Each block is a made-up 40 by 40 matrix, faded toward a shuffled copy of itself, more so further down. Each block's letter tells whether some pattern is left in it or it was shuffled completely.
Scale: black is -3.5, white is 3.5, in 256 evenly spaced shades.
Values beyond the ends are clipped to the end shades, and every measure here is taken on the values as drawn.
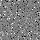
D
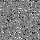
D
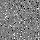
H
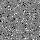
D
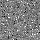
D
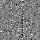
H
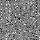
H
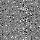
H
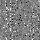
H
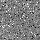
D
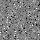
D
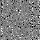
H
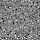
D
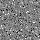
D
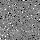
D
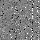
H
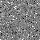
D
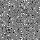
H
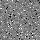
D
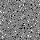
D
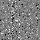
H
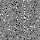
H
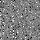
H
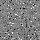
D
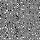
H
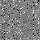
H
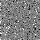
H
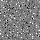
D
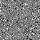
D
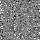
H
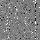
H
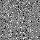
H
